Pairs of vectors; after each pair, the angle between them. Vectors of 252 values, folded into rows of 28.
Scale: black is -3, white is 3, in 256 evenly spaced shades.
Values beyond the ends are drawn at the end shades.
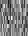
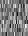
orthogonal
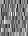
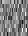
orthogonal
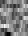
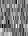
partly opposed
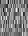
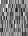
nearly opposite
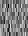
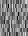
nearly parallel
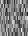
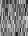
partly aligned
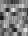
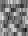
nearly opposite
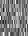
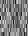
nearly opposite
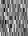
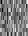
orthogonal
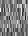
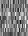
orthogonal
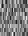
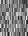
partly aligned
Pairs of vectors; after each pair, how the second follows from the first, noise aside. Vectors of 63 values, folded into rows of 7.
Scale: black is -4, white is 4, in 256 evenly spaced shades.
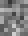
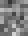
copied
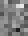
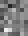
reversed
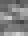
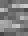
wrapped around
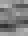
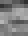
wrapped around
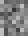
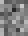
copied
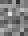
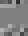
partly zeroed
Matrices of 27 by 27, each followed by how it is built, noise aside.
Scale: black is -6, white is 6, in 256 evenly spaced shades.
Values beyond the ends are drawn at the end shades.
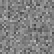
noise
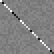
diagonal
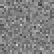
noise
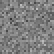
noise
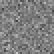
noise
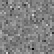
noise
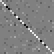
diagonal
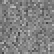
noise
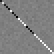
diagonal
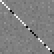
diagonal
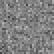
noise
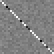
diagonal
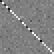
diagonal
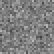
noise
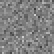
noise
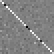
diagonal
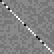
diagonal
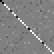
diagonal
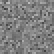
noise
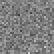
noise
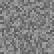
noise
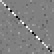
diagonal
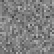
noise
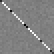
diagonal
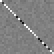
diagonal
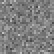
noise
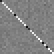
diagonal
